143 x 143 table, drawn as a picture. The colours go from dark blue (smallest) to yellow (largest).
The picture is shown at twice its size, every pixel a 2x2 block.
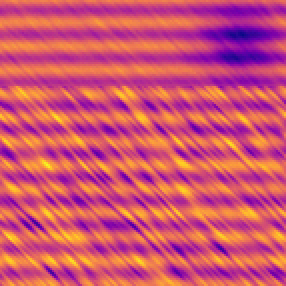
No lone cell stands out from its neighbours. A horizontal seam about 30% of the way down splits the table, and the top part is calmer. A single dip lies in the top right. Horizontal stripes repeat 12 times down the table.
